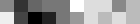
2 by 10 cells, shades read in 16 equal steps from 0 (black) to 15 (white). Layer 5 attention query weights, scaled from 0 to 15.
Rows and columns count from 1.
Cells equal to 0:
1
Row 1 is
8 3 6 7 7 15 13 13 8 11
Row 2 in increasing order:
0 2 4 7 9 11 11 13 13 14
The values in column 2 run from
3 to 4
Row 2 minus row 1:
6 1 -6 -5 0 -6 0 -2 5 0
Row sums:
91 84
